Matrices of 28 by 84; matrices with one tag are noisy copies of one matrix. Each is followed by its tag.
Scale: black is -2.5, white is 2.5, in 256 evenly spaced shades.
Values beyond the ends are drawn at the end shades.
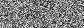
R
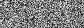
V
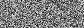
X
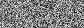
R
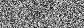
R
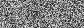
R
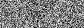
R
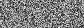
V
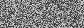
X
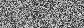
R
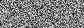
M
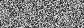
M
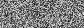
R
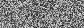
R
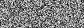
M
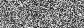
R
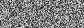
M
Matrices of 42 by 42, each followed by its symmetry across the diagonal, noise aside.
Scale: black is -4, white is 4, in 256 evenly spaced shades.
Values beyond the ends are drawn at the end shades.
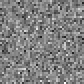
neither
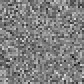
antisymmetric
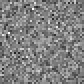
symmetric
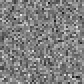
neither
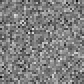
symmetric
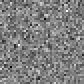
antisymmetric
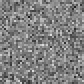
neither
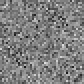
symmetric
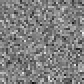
antisymmetric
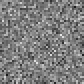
symmetric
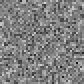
symmetric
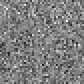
neither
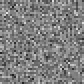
antisymmetric
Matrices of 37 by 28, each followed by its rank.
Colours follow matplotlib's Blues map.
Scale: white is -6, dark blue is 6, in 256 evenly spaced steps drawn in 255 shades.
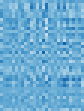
three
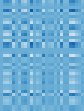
one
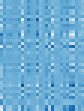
two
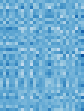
three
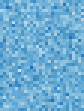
full rank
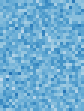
full rank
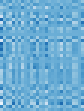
two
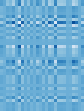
one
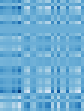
one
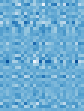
three
